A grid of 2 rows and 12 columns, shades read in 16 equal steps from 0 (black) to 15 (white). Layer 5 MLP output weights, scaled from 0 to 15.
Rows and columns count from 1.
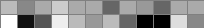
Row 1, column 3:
10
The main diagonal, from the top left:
11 1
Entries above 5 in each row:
12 8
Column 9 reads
9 0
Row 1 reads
11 8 10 12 10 10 6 10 9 6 10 10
